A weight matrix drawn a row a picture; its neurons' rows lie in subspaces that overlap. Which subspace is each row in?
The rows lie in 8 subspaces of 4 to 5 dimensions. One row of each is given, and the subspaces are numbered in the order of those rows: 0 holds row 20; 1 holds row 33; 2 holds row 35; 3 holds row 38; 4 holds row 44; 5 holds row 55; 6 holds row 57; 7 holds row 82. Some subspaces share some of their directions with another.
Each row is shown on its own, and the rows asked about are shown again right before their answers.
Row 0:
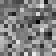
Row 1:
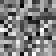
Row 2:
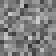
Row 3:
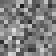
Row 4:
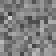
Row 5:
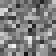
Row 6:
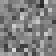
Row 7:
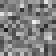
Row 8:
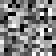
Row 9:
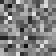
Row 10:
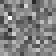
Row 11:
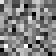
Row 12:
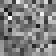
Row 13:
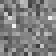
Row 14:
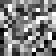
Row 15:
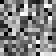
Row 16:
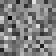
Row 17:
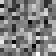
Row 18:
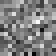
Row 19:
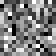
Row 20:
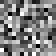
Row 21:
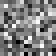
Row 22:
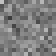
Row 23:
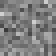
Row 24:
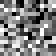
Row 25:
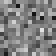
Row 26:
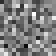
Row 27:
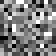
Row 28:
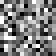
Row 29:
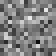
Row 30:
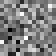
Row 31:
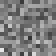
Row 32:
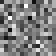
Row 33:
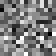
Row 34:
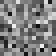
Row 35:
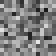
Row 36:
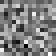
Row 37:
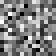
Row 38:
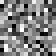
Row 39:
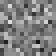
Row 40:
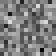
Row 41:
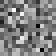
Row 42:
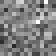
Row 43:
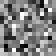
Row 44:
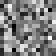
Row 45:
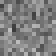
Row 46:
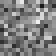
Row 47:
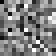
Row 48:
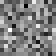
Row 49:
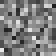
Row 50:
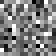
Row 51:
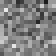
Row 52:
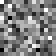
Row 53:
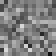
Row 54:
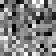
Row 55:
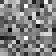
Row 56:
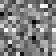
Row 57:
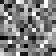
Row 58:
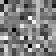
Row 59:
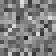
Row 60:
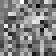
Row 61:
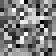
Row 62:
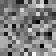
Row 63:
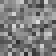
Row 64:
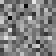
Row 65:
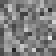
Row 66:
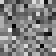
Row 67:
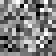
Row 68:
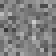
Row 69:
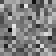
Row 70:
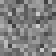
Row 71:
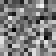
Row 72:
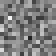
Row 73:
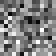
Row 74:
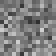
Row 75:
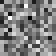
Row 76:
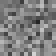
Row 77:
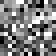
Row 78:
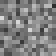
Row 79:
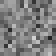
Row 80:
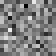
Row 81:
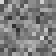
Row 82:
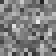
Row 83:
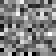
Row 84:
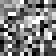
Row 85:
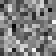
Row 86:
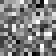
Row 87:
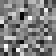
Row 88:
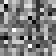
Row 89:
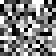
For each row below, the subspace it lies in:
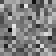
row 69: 6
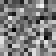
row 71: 3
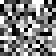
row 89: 2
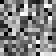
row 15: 0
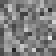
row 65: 4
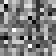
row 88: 3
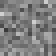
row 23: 6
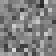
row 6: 4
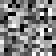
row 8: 3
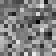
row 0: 5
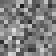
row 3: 5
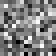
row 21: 3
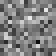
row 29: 1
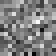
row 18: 3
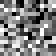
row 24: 2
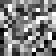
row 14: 4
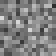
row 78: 0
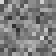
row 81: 7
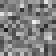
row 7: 6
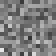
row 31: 0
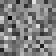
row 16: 0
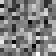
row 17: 2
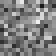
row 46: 2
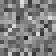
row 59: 5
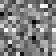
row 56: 6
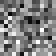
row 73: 5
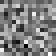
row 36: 3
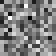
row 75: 0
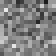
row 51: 2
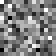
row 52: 7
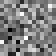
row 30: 5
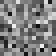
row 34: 1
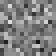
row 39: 1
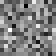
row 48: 6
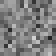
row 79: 6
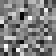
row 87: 4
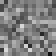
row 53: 3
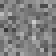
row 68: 6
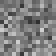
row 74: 5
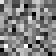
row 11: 3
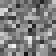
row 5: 2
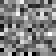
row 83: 0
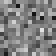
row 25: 3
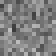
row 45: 4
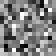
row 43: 4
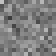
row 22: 7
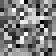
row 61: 1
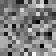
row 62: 0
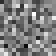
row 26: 3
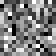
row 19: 6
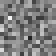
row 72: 0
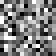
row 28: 4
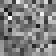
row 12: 2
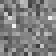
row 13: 5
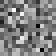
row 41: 1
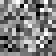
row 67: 7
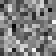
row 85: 4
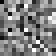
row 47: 4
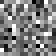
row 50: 0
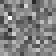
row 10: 3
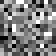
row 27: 2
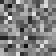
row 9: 6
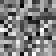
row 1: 5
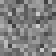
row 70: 1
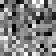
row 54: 6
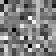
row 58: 3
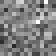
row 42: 2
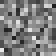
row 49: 0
